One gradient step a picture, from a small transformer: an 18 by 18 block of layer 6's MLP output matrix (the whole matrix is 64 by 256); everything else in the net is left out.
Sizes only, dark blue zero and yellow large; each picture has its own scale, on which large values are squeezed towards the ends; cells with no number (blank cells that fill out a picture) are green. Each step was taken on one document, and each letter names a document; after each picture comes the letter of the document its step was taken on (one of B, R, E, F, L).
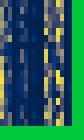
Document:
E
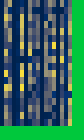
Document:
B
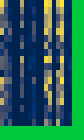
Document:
E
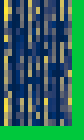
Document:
B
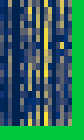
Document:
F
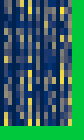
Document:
B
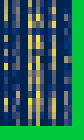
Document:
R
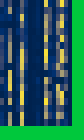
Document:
F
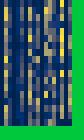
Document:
B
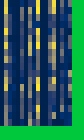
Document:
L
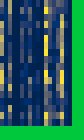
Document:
F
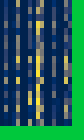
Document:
R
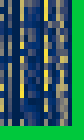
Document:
F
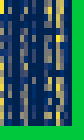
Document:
E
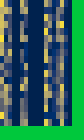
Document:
E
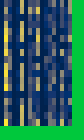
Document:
B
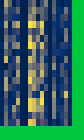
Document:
R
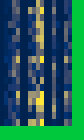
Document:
R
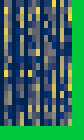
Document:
B
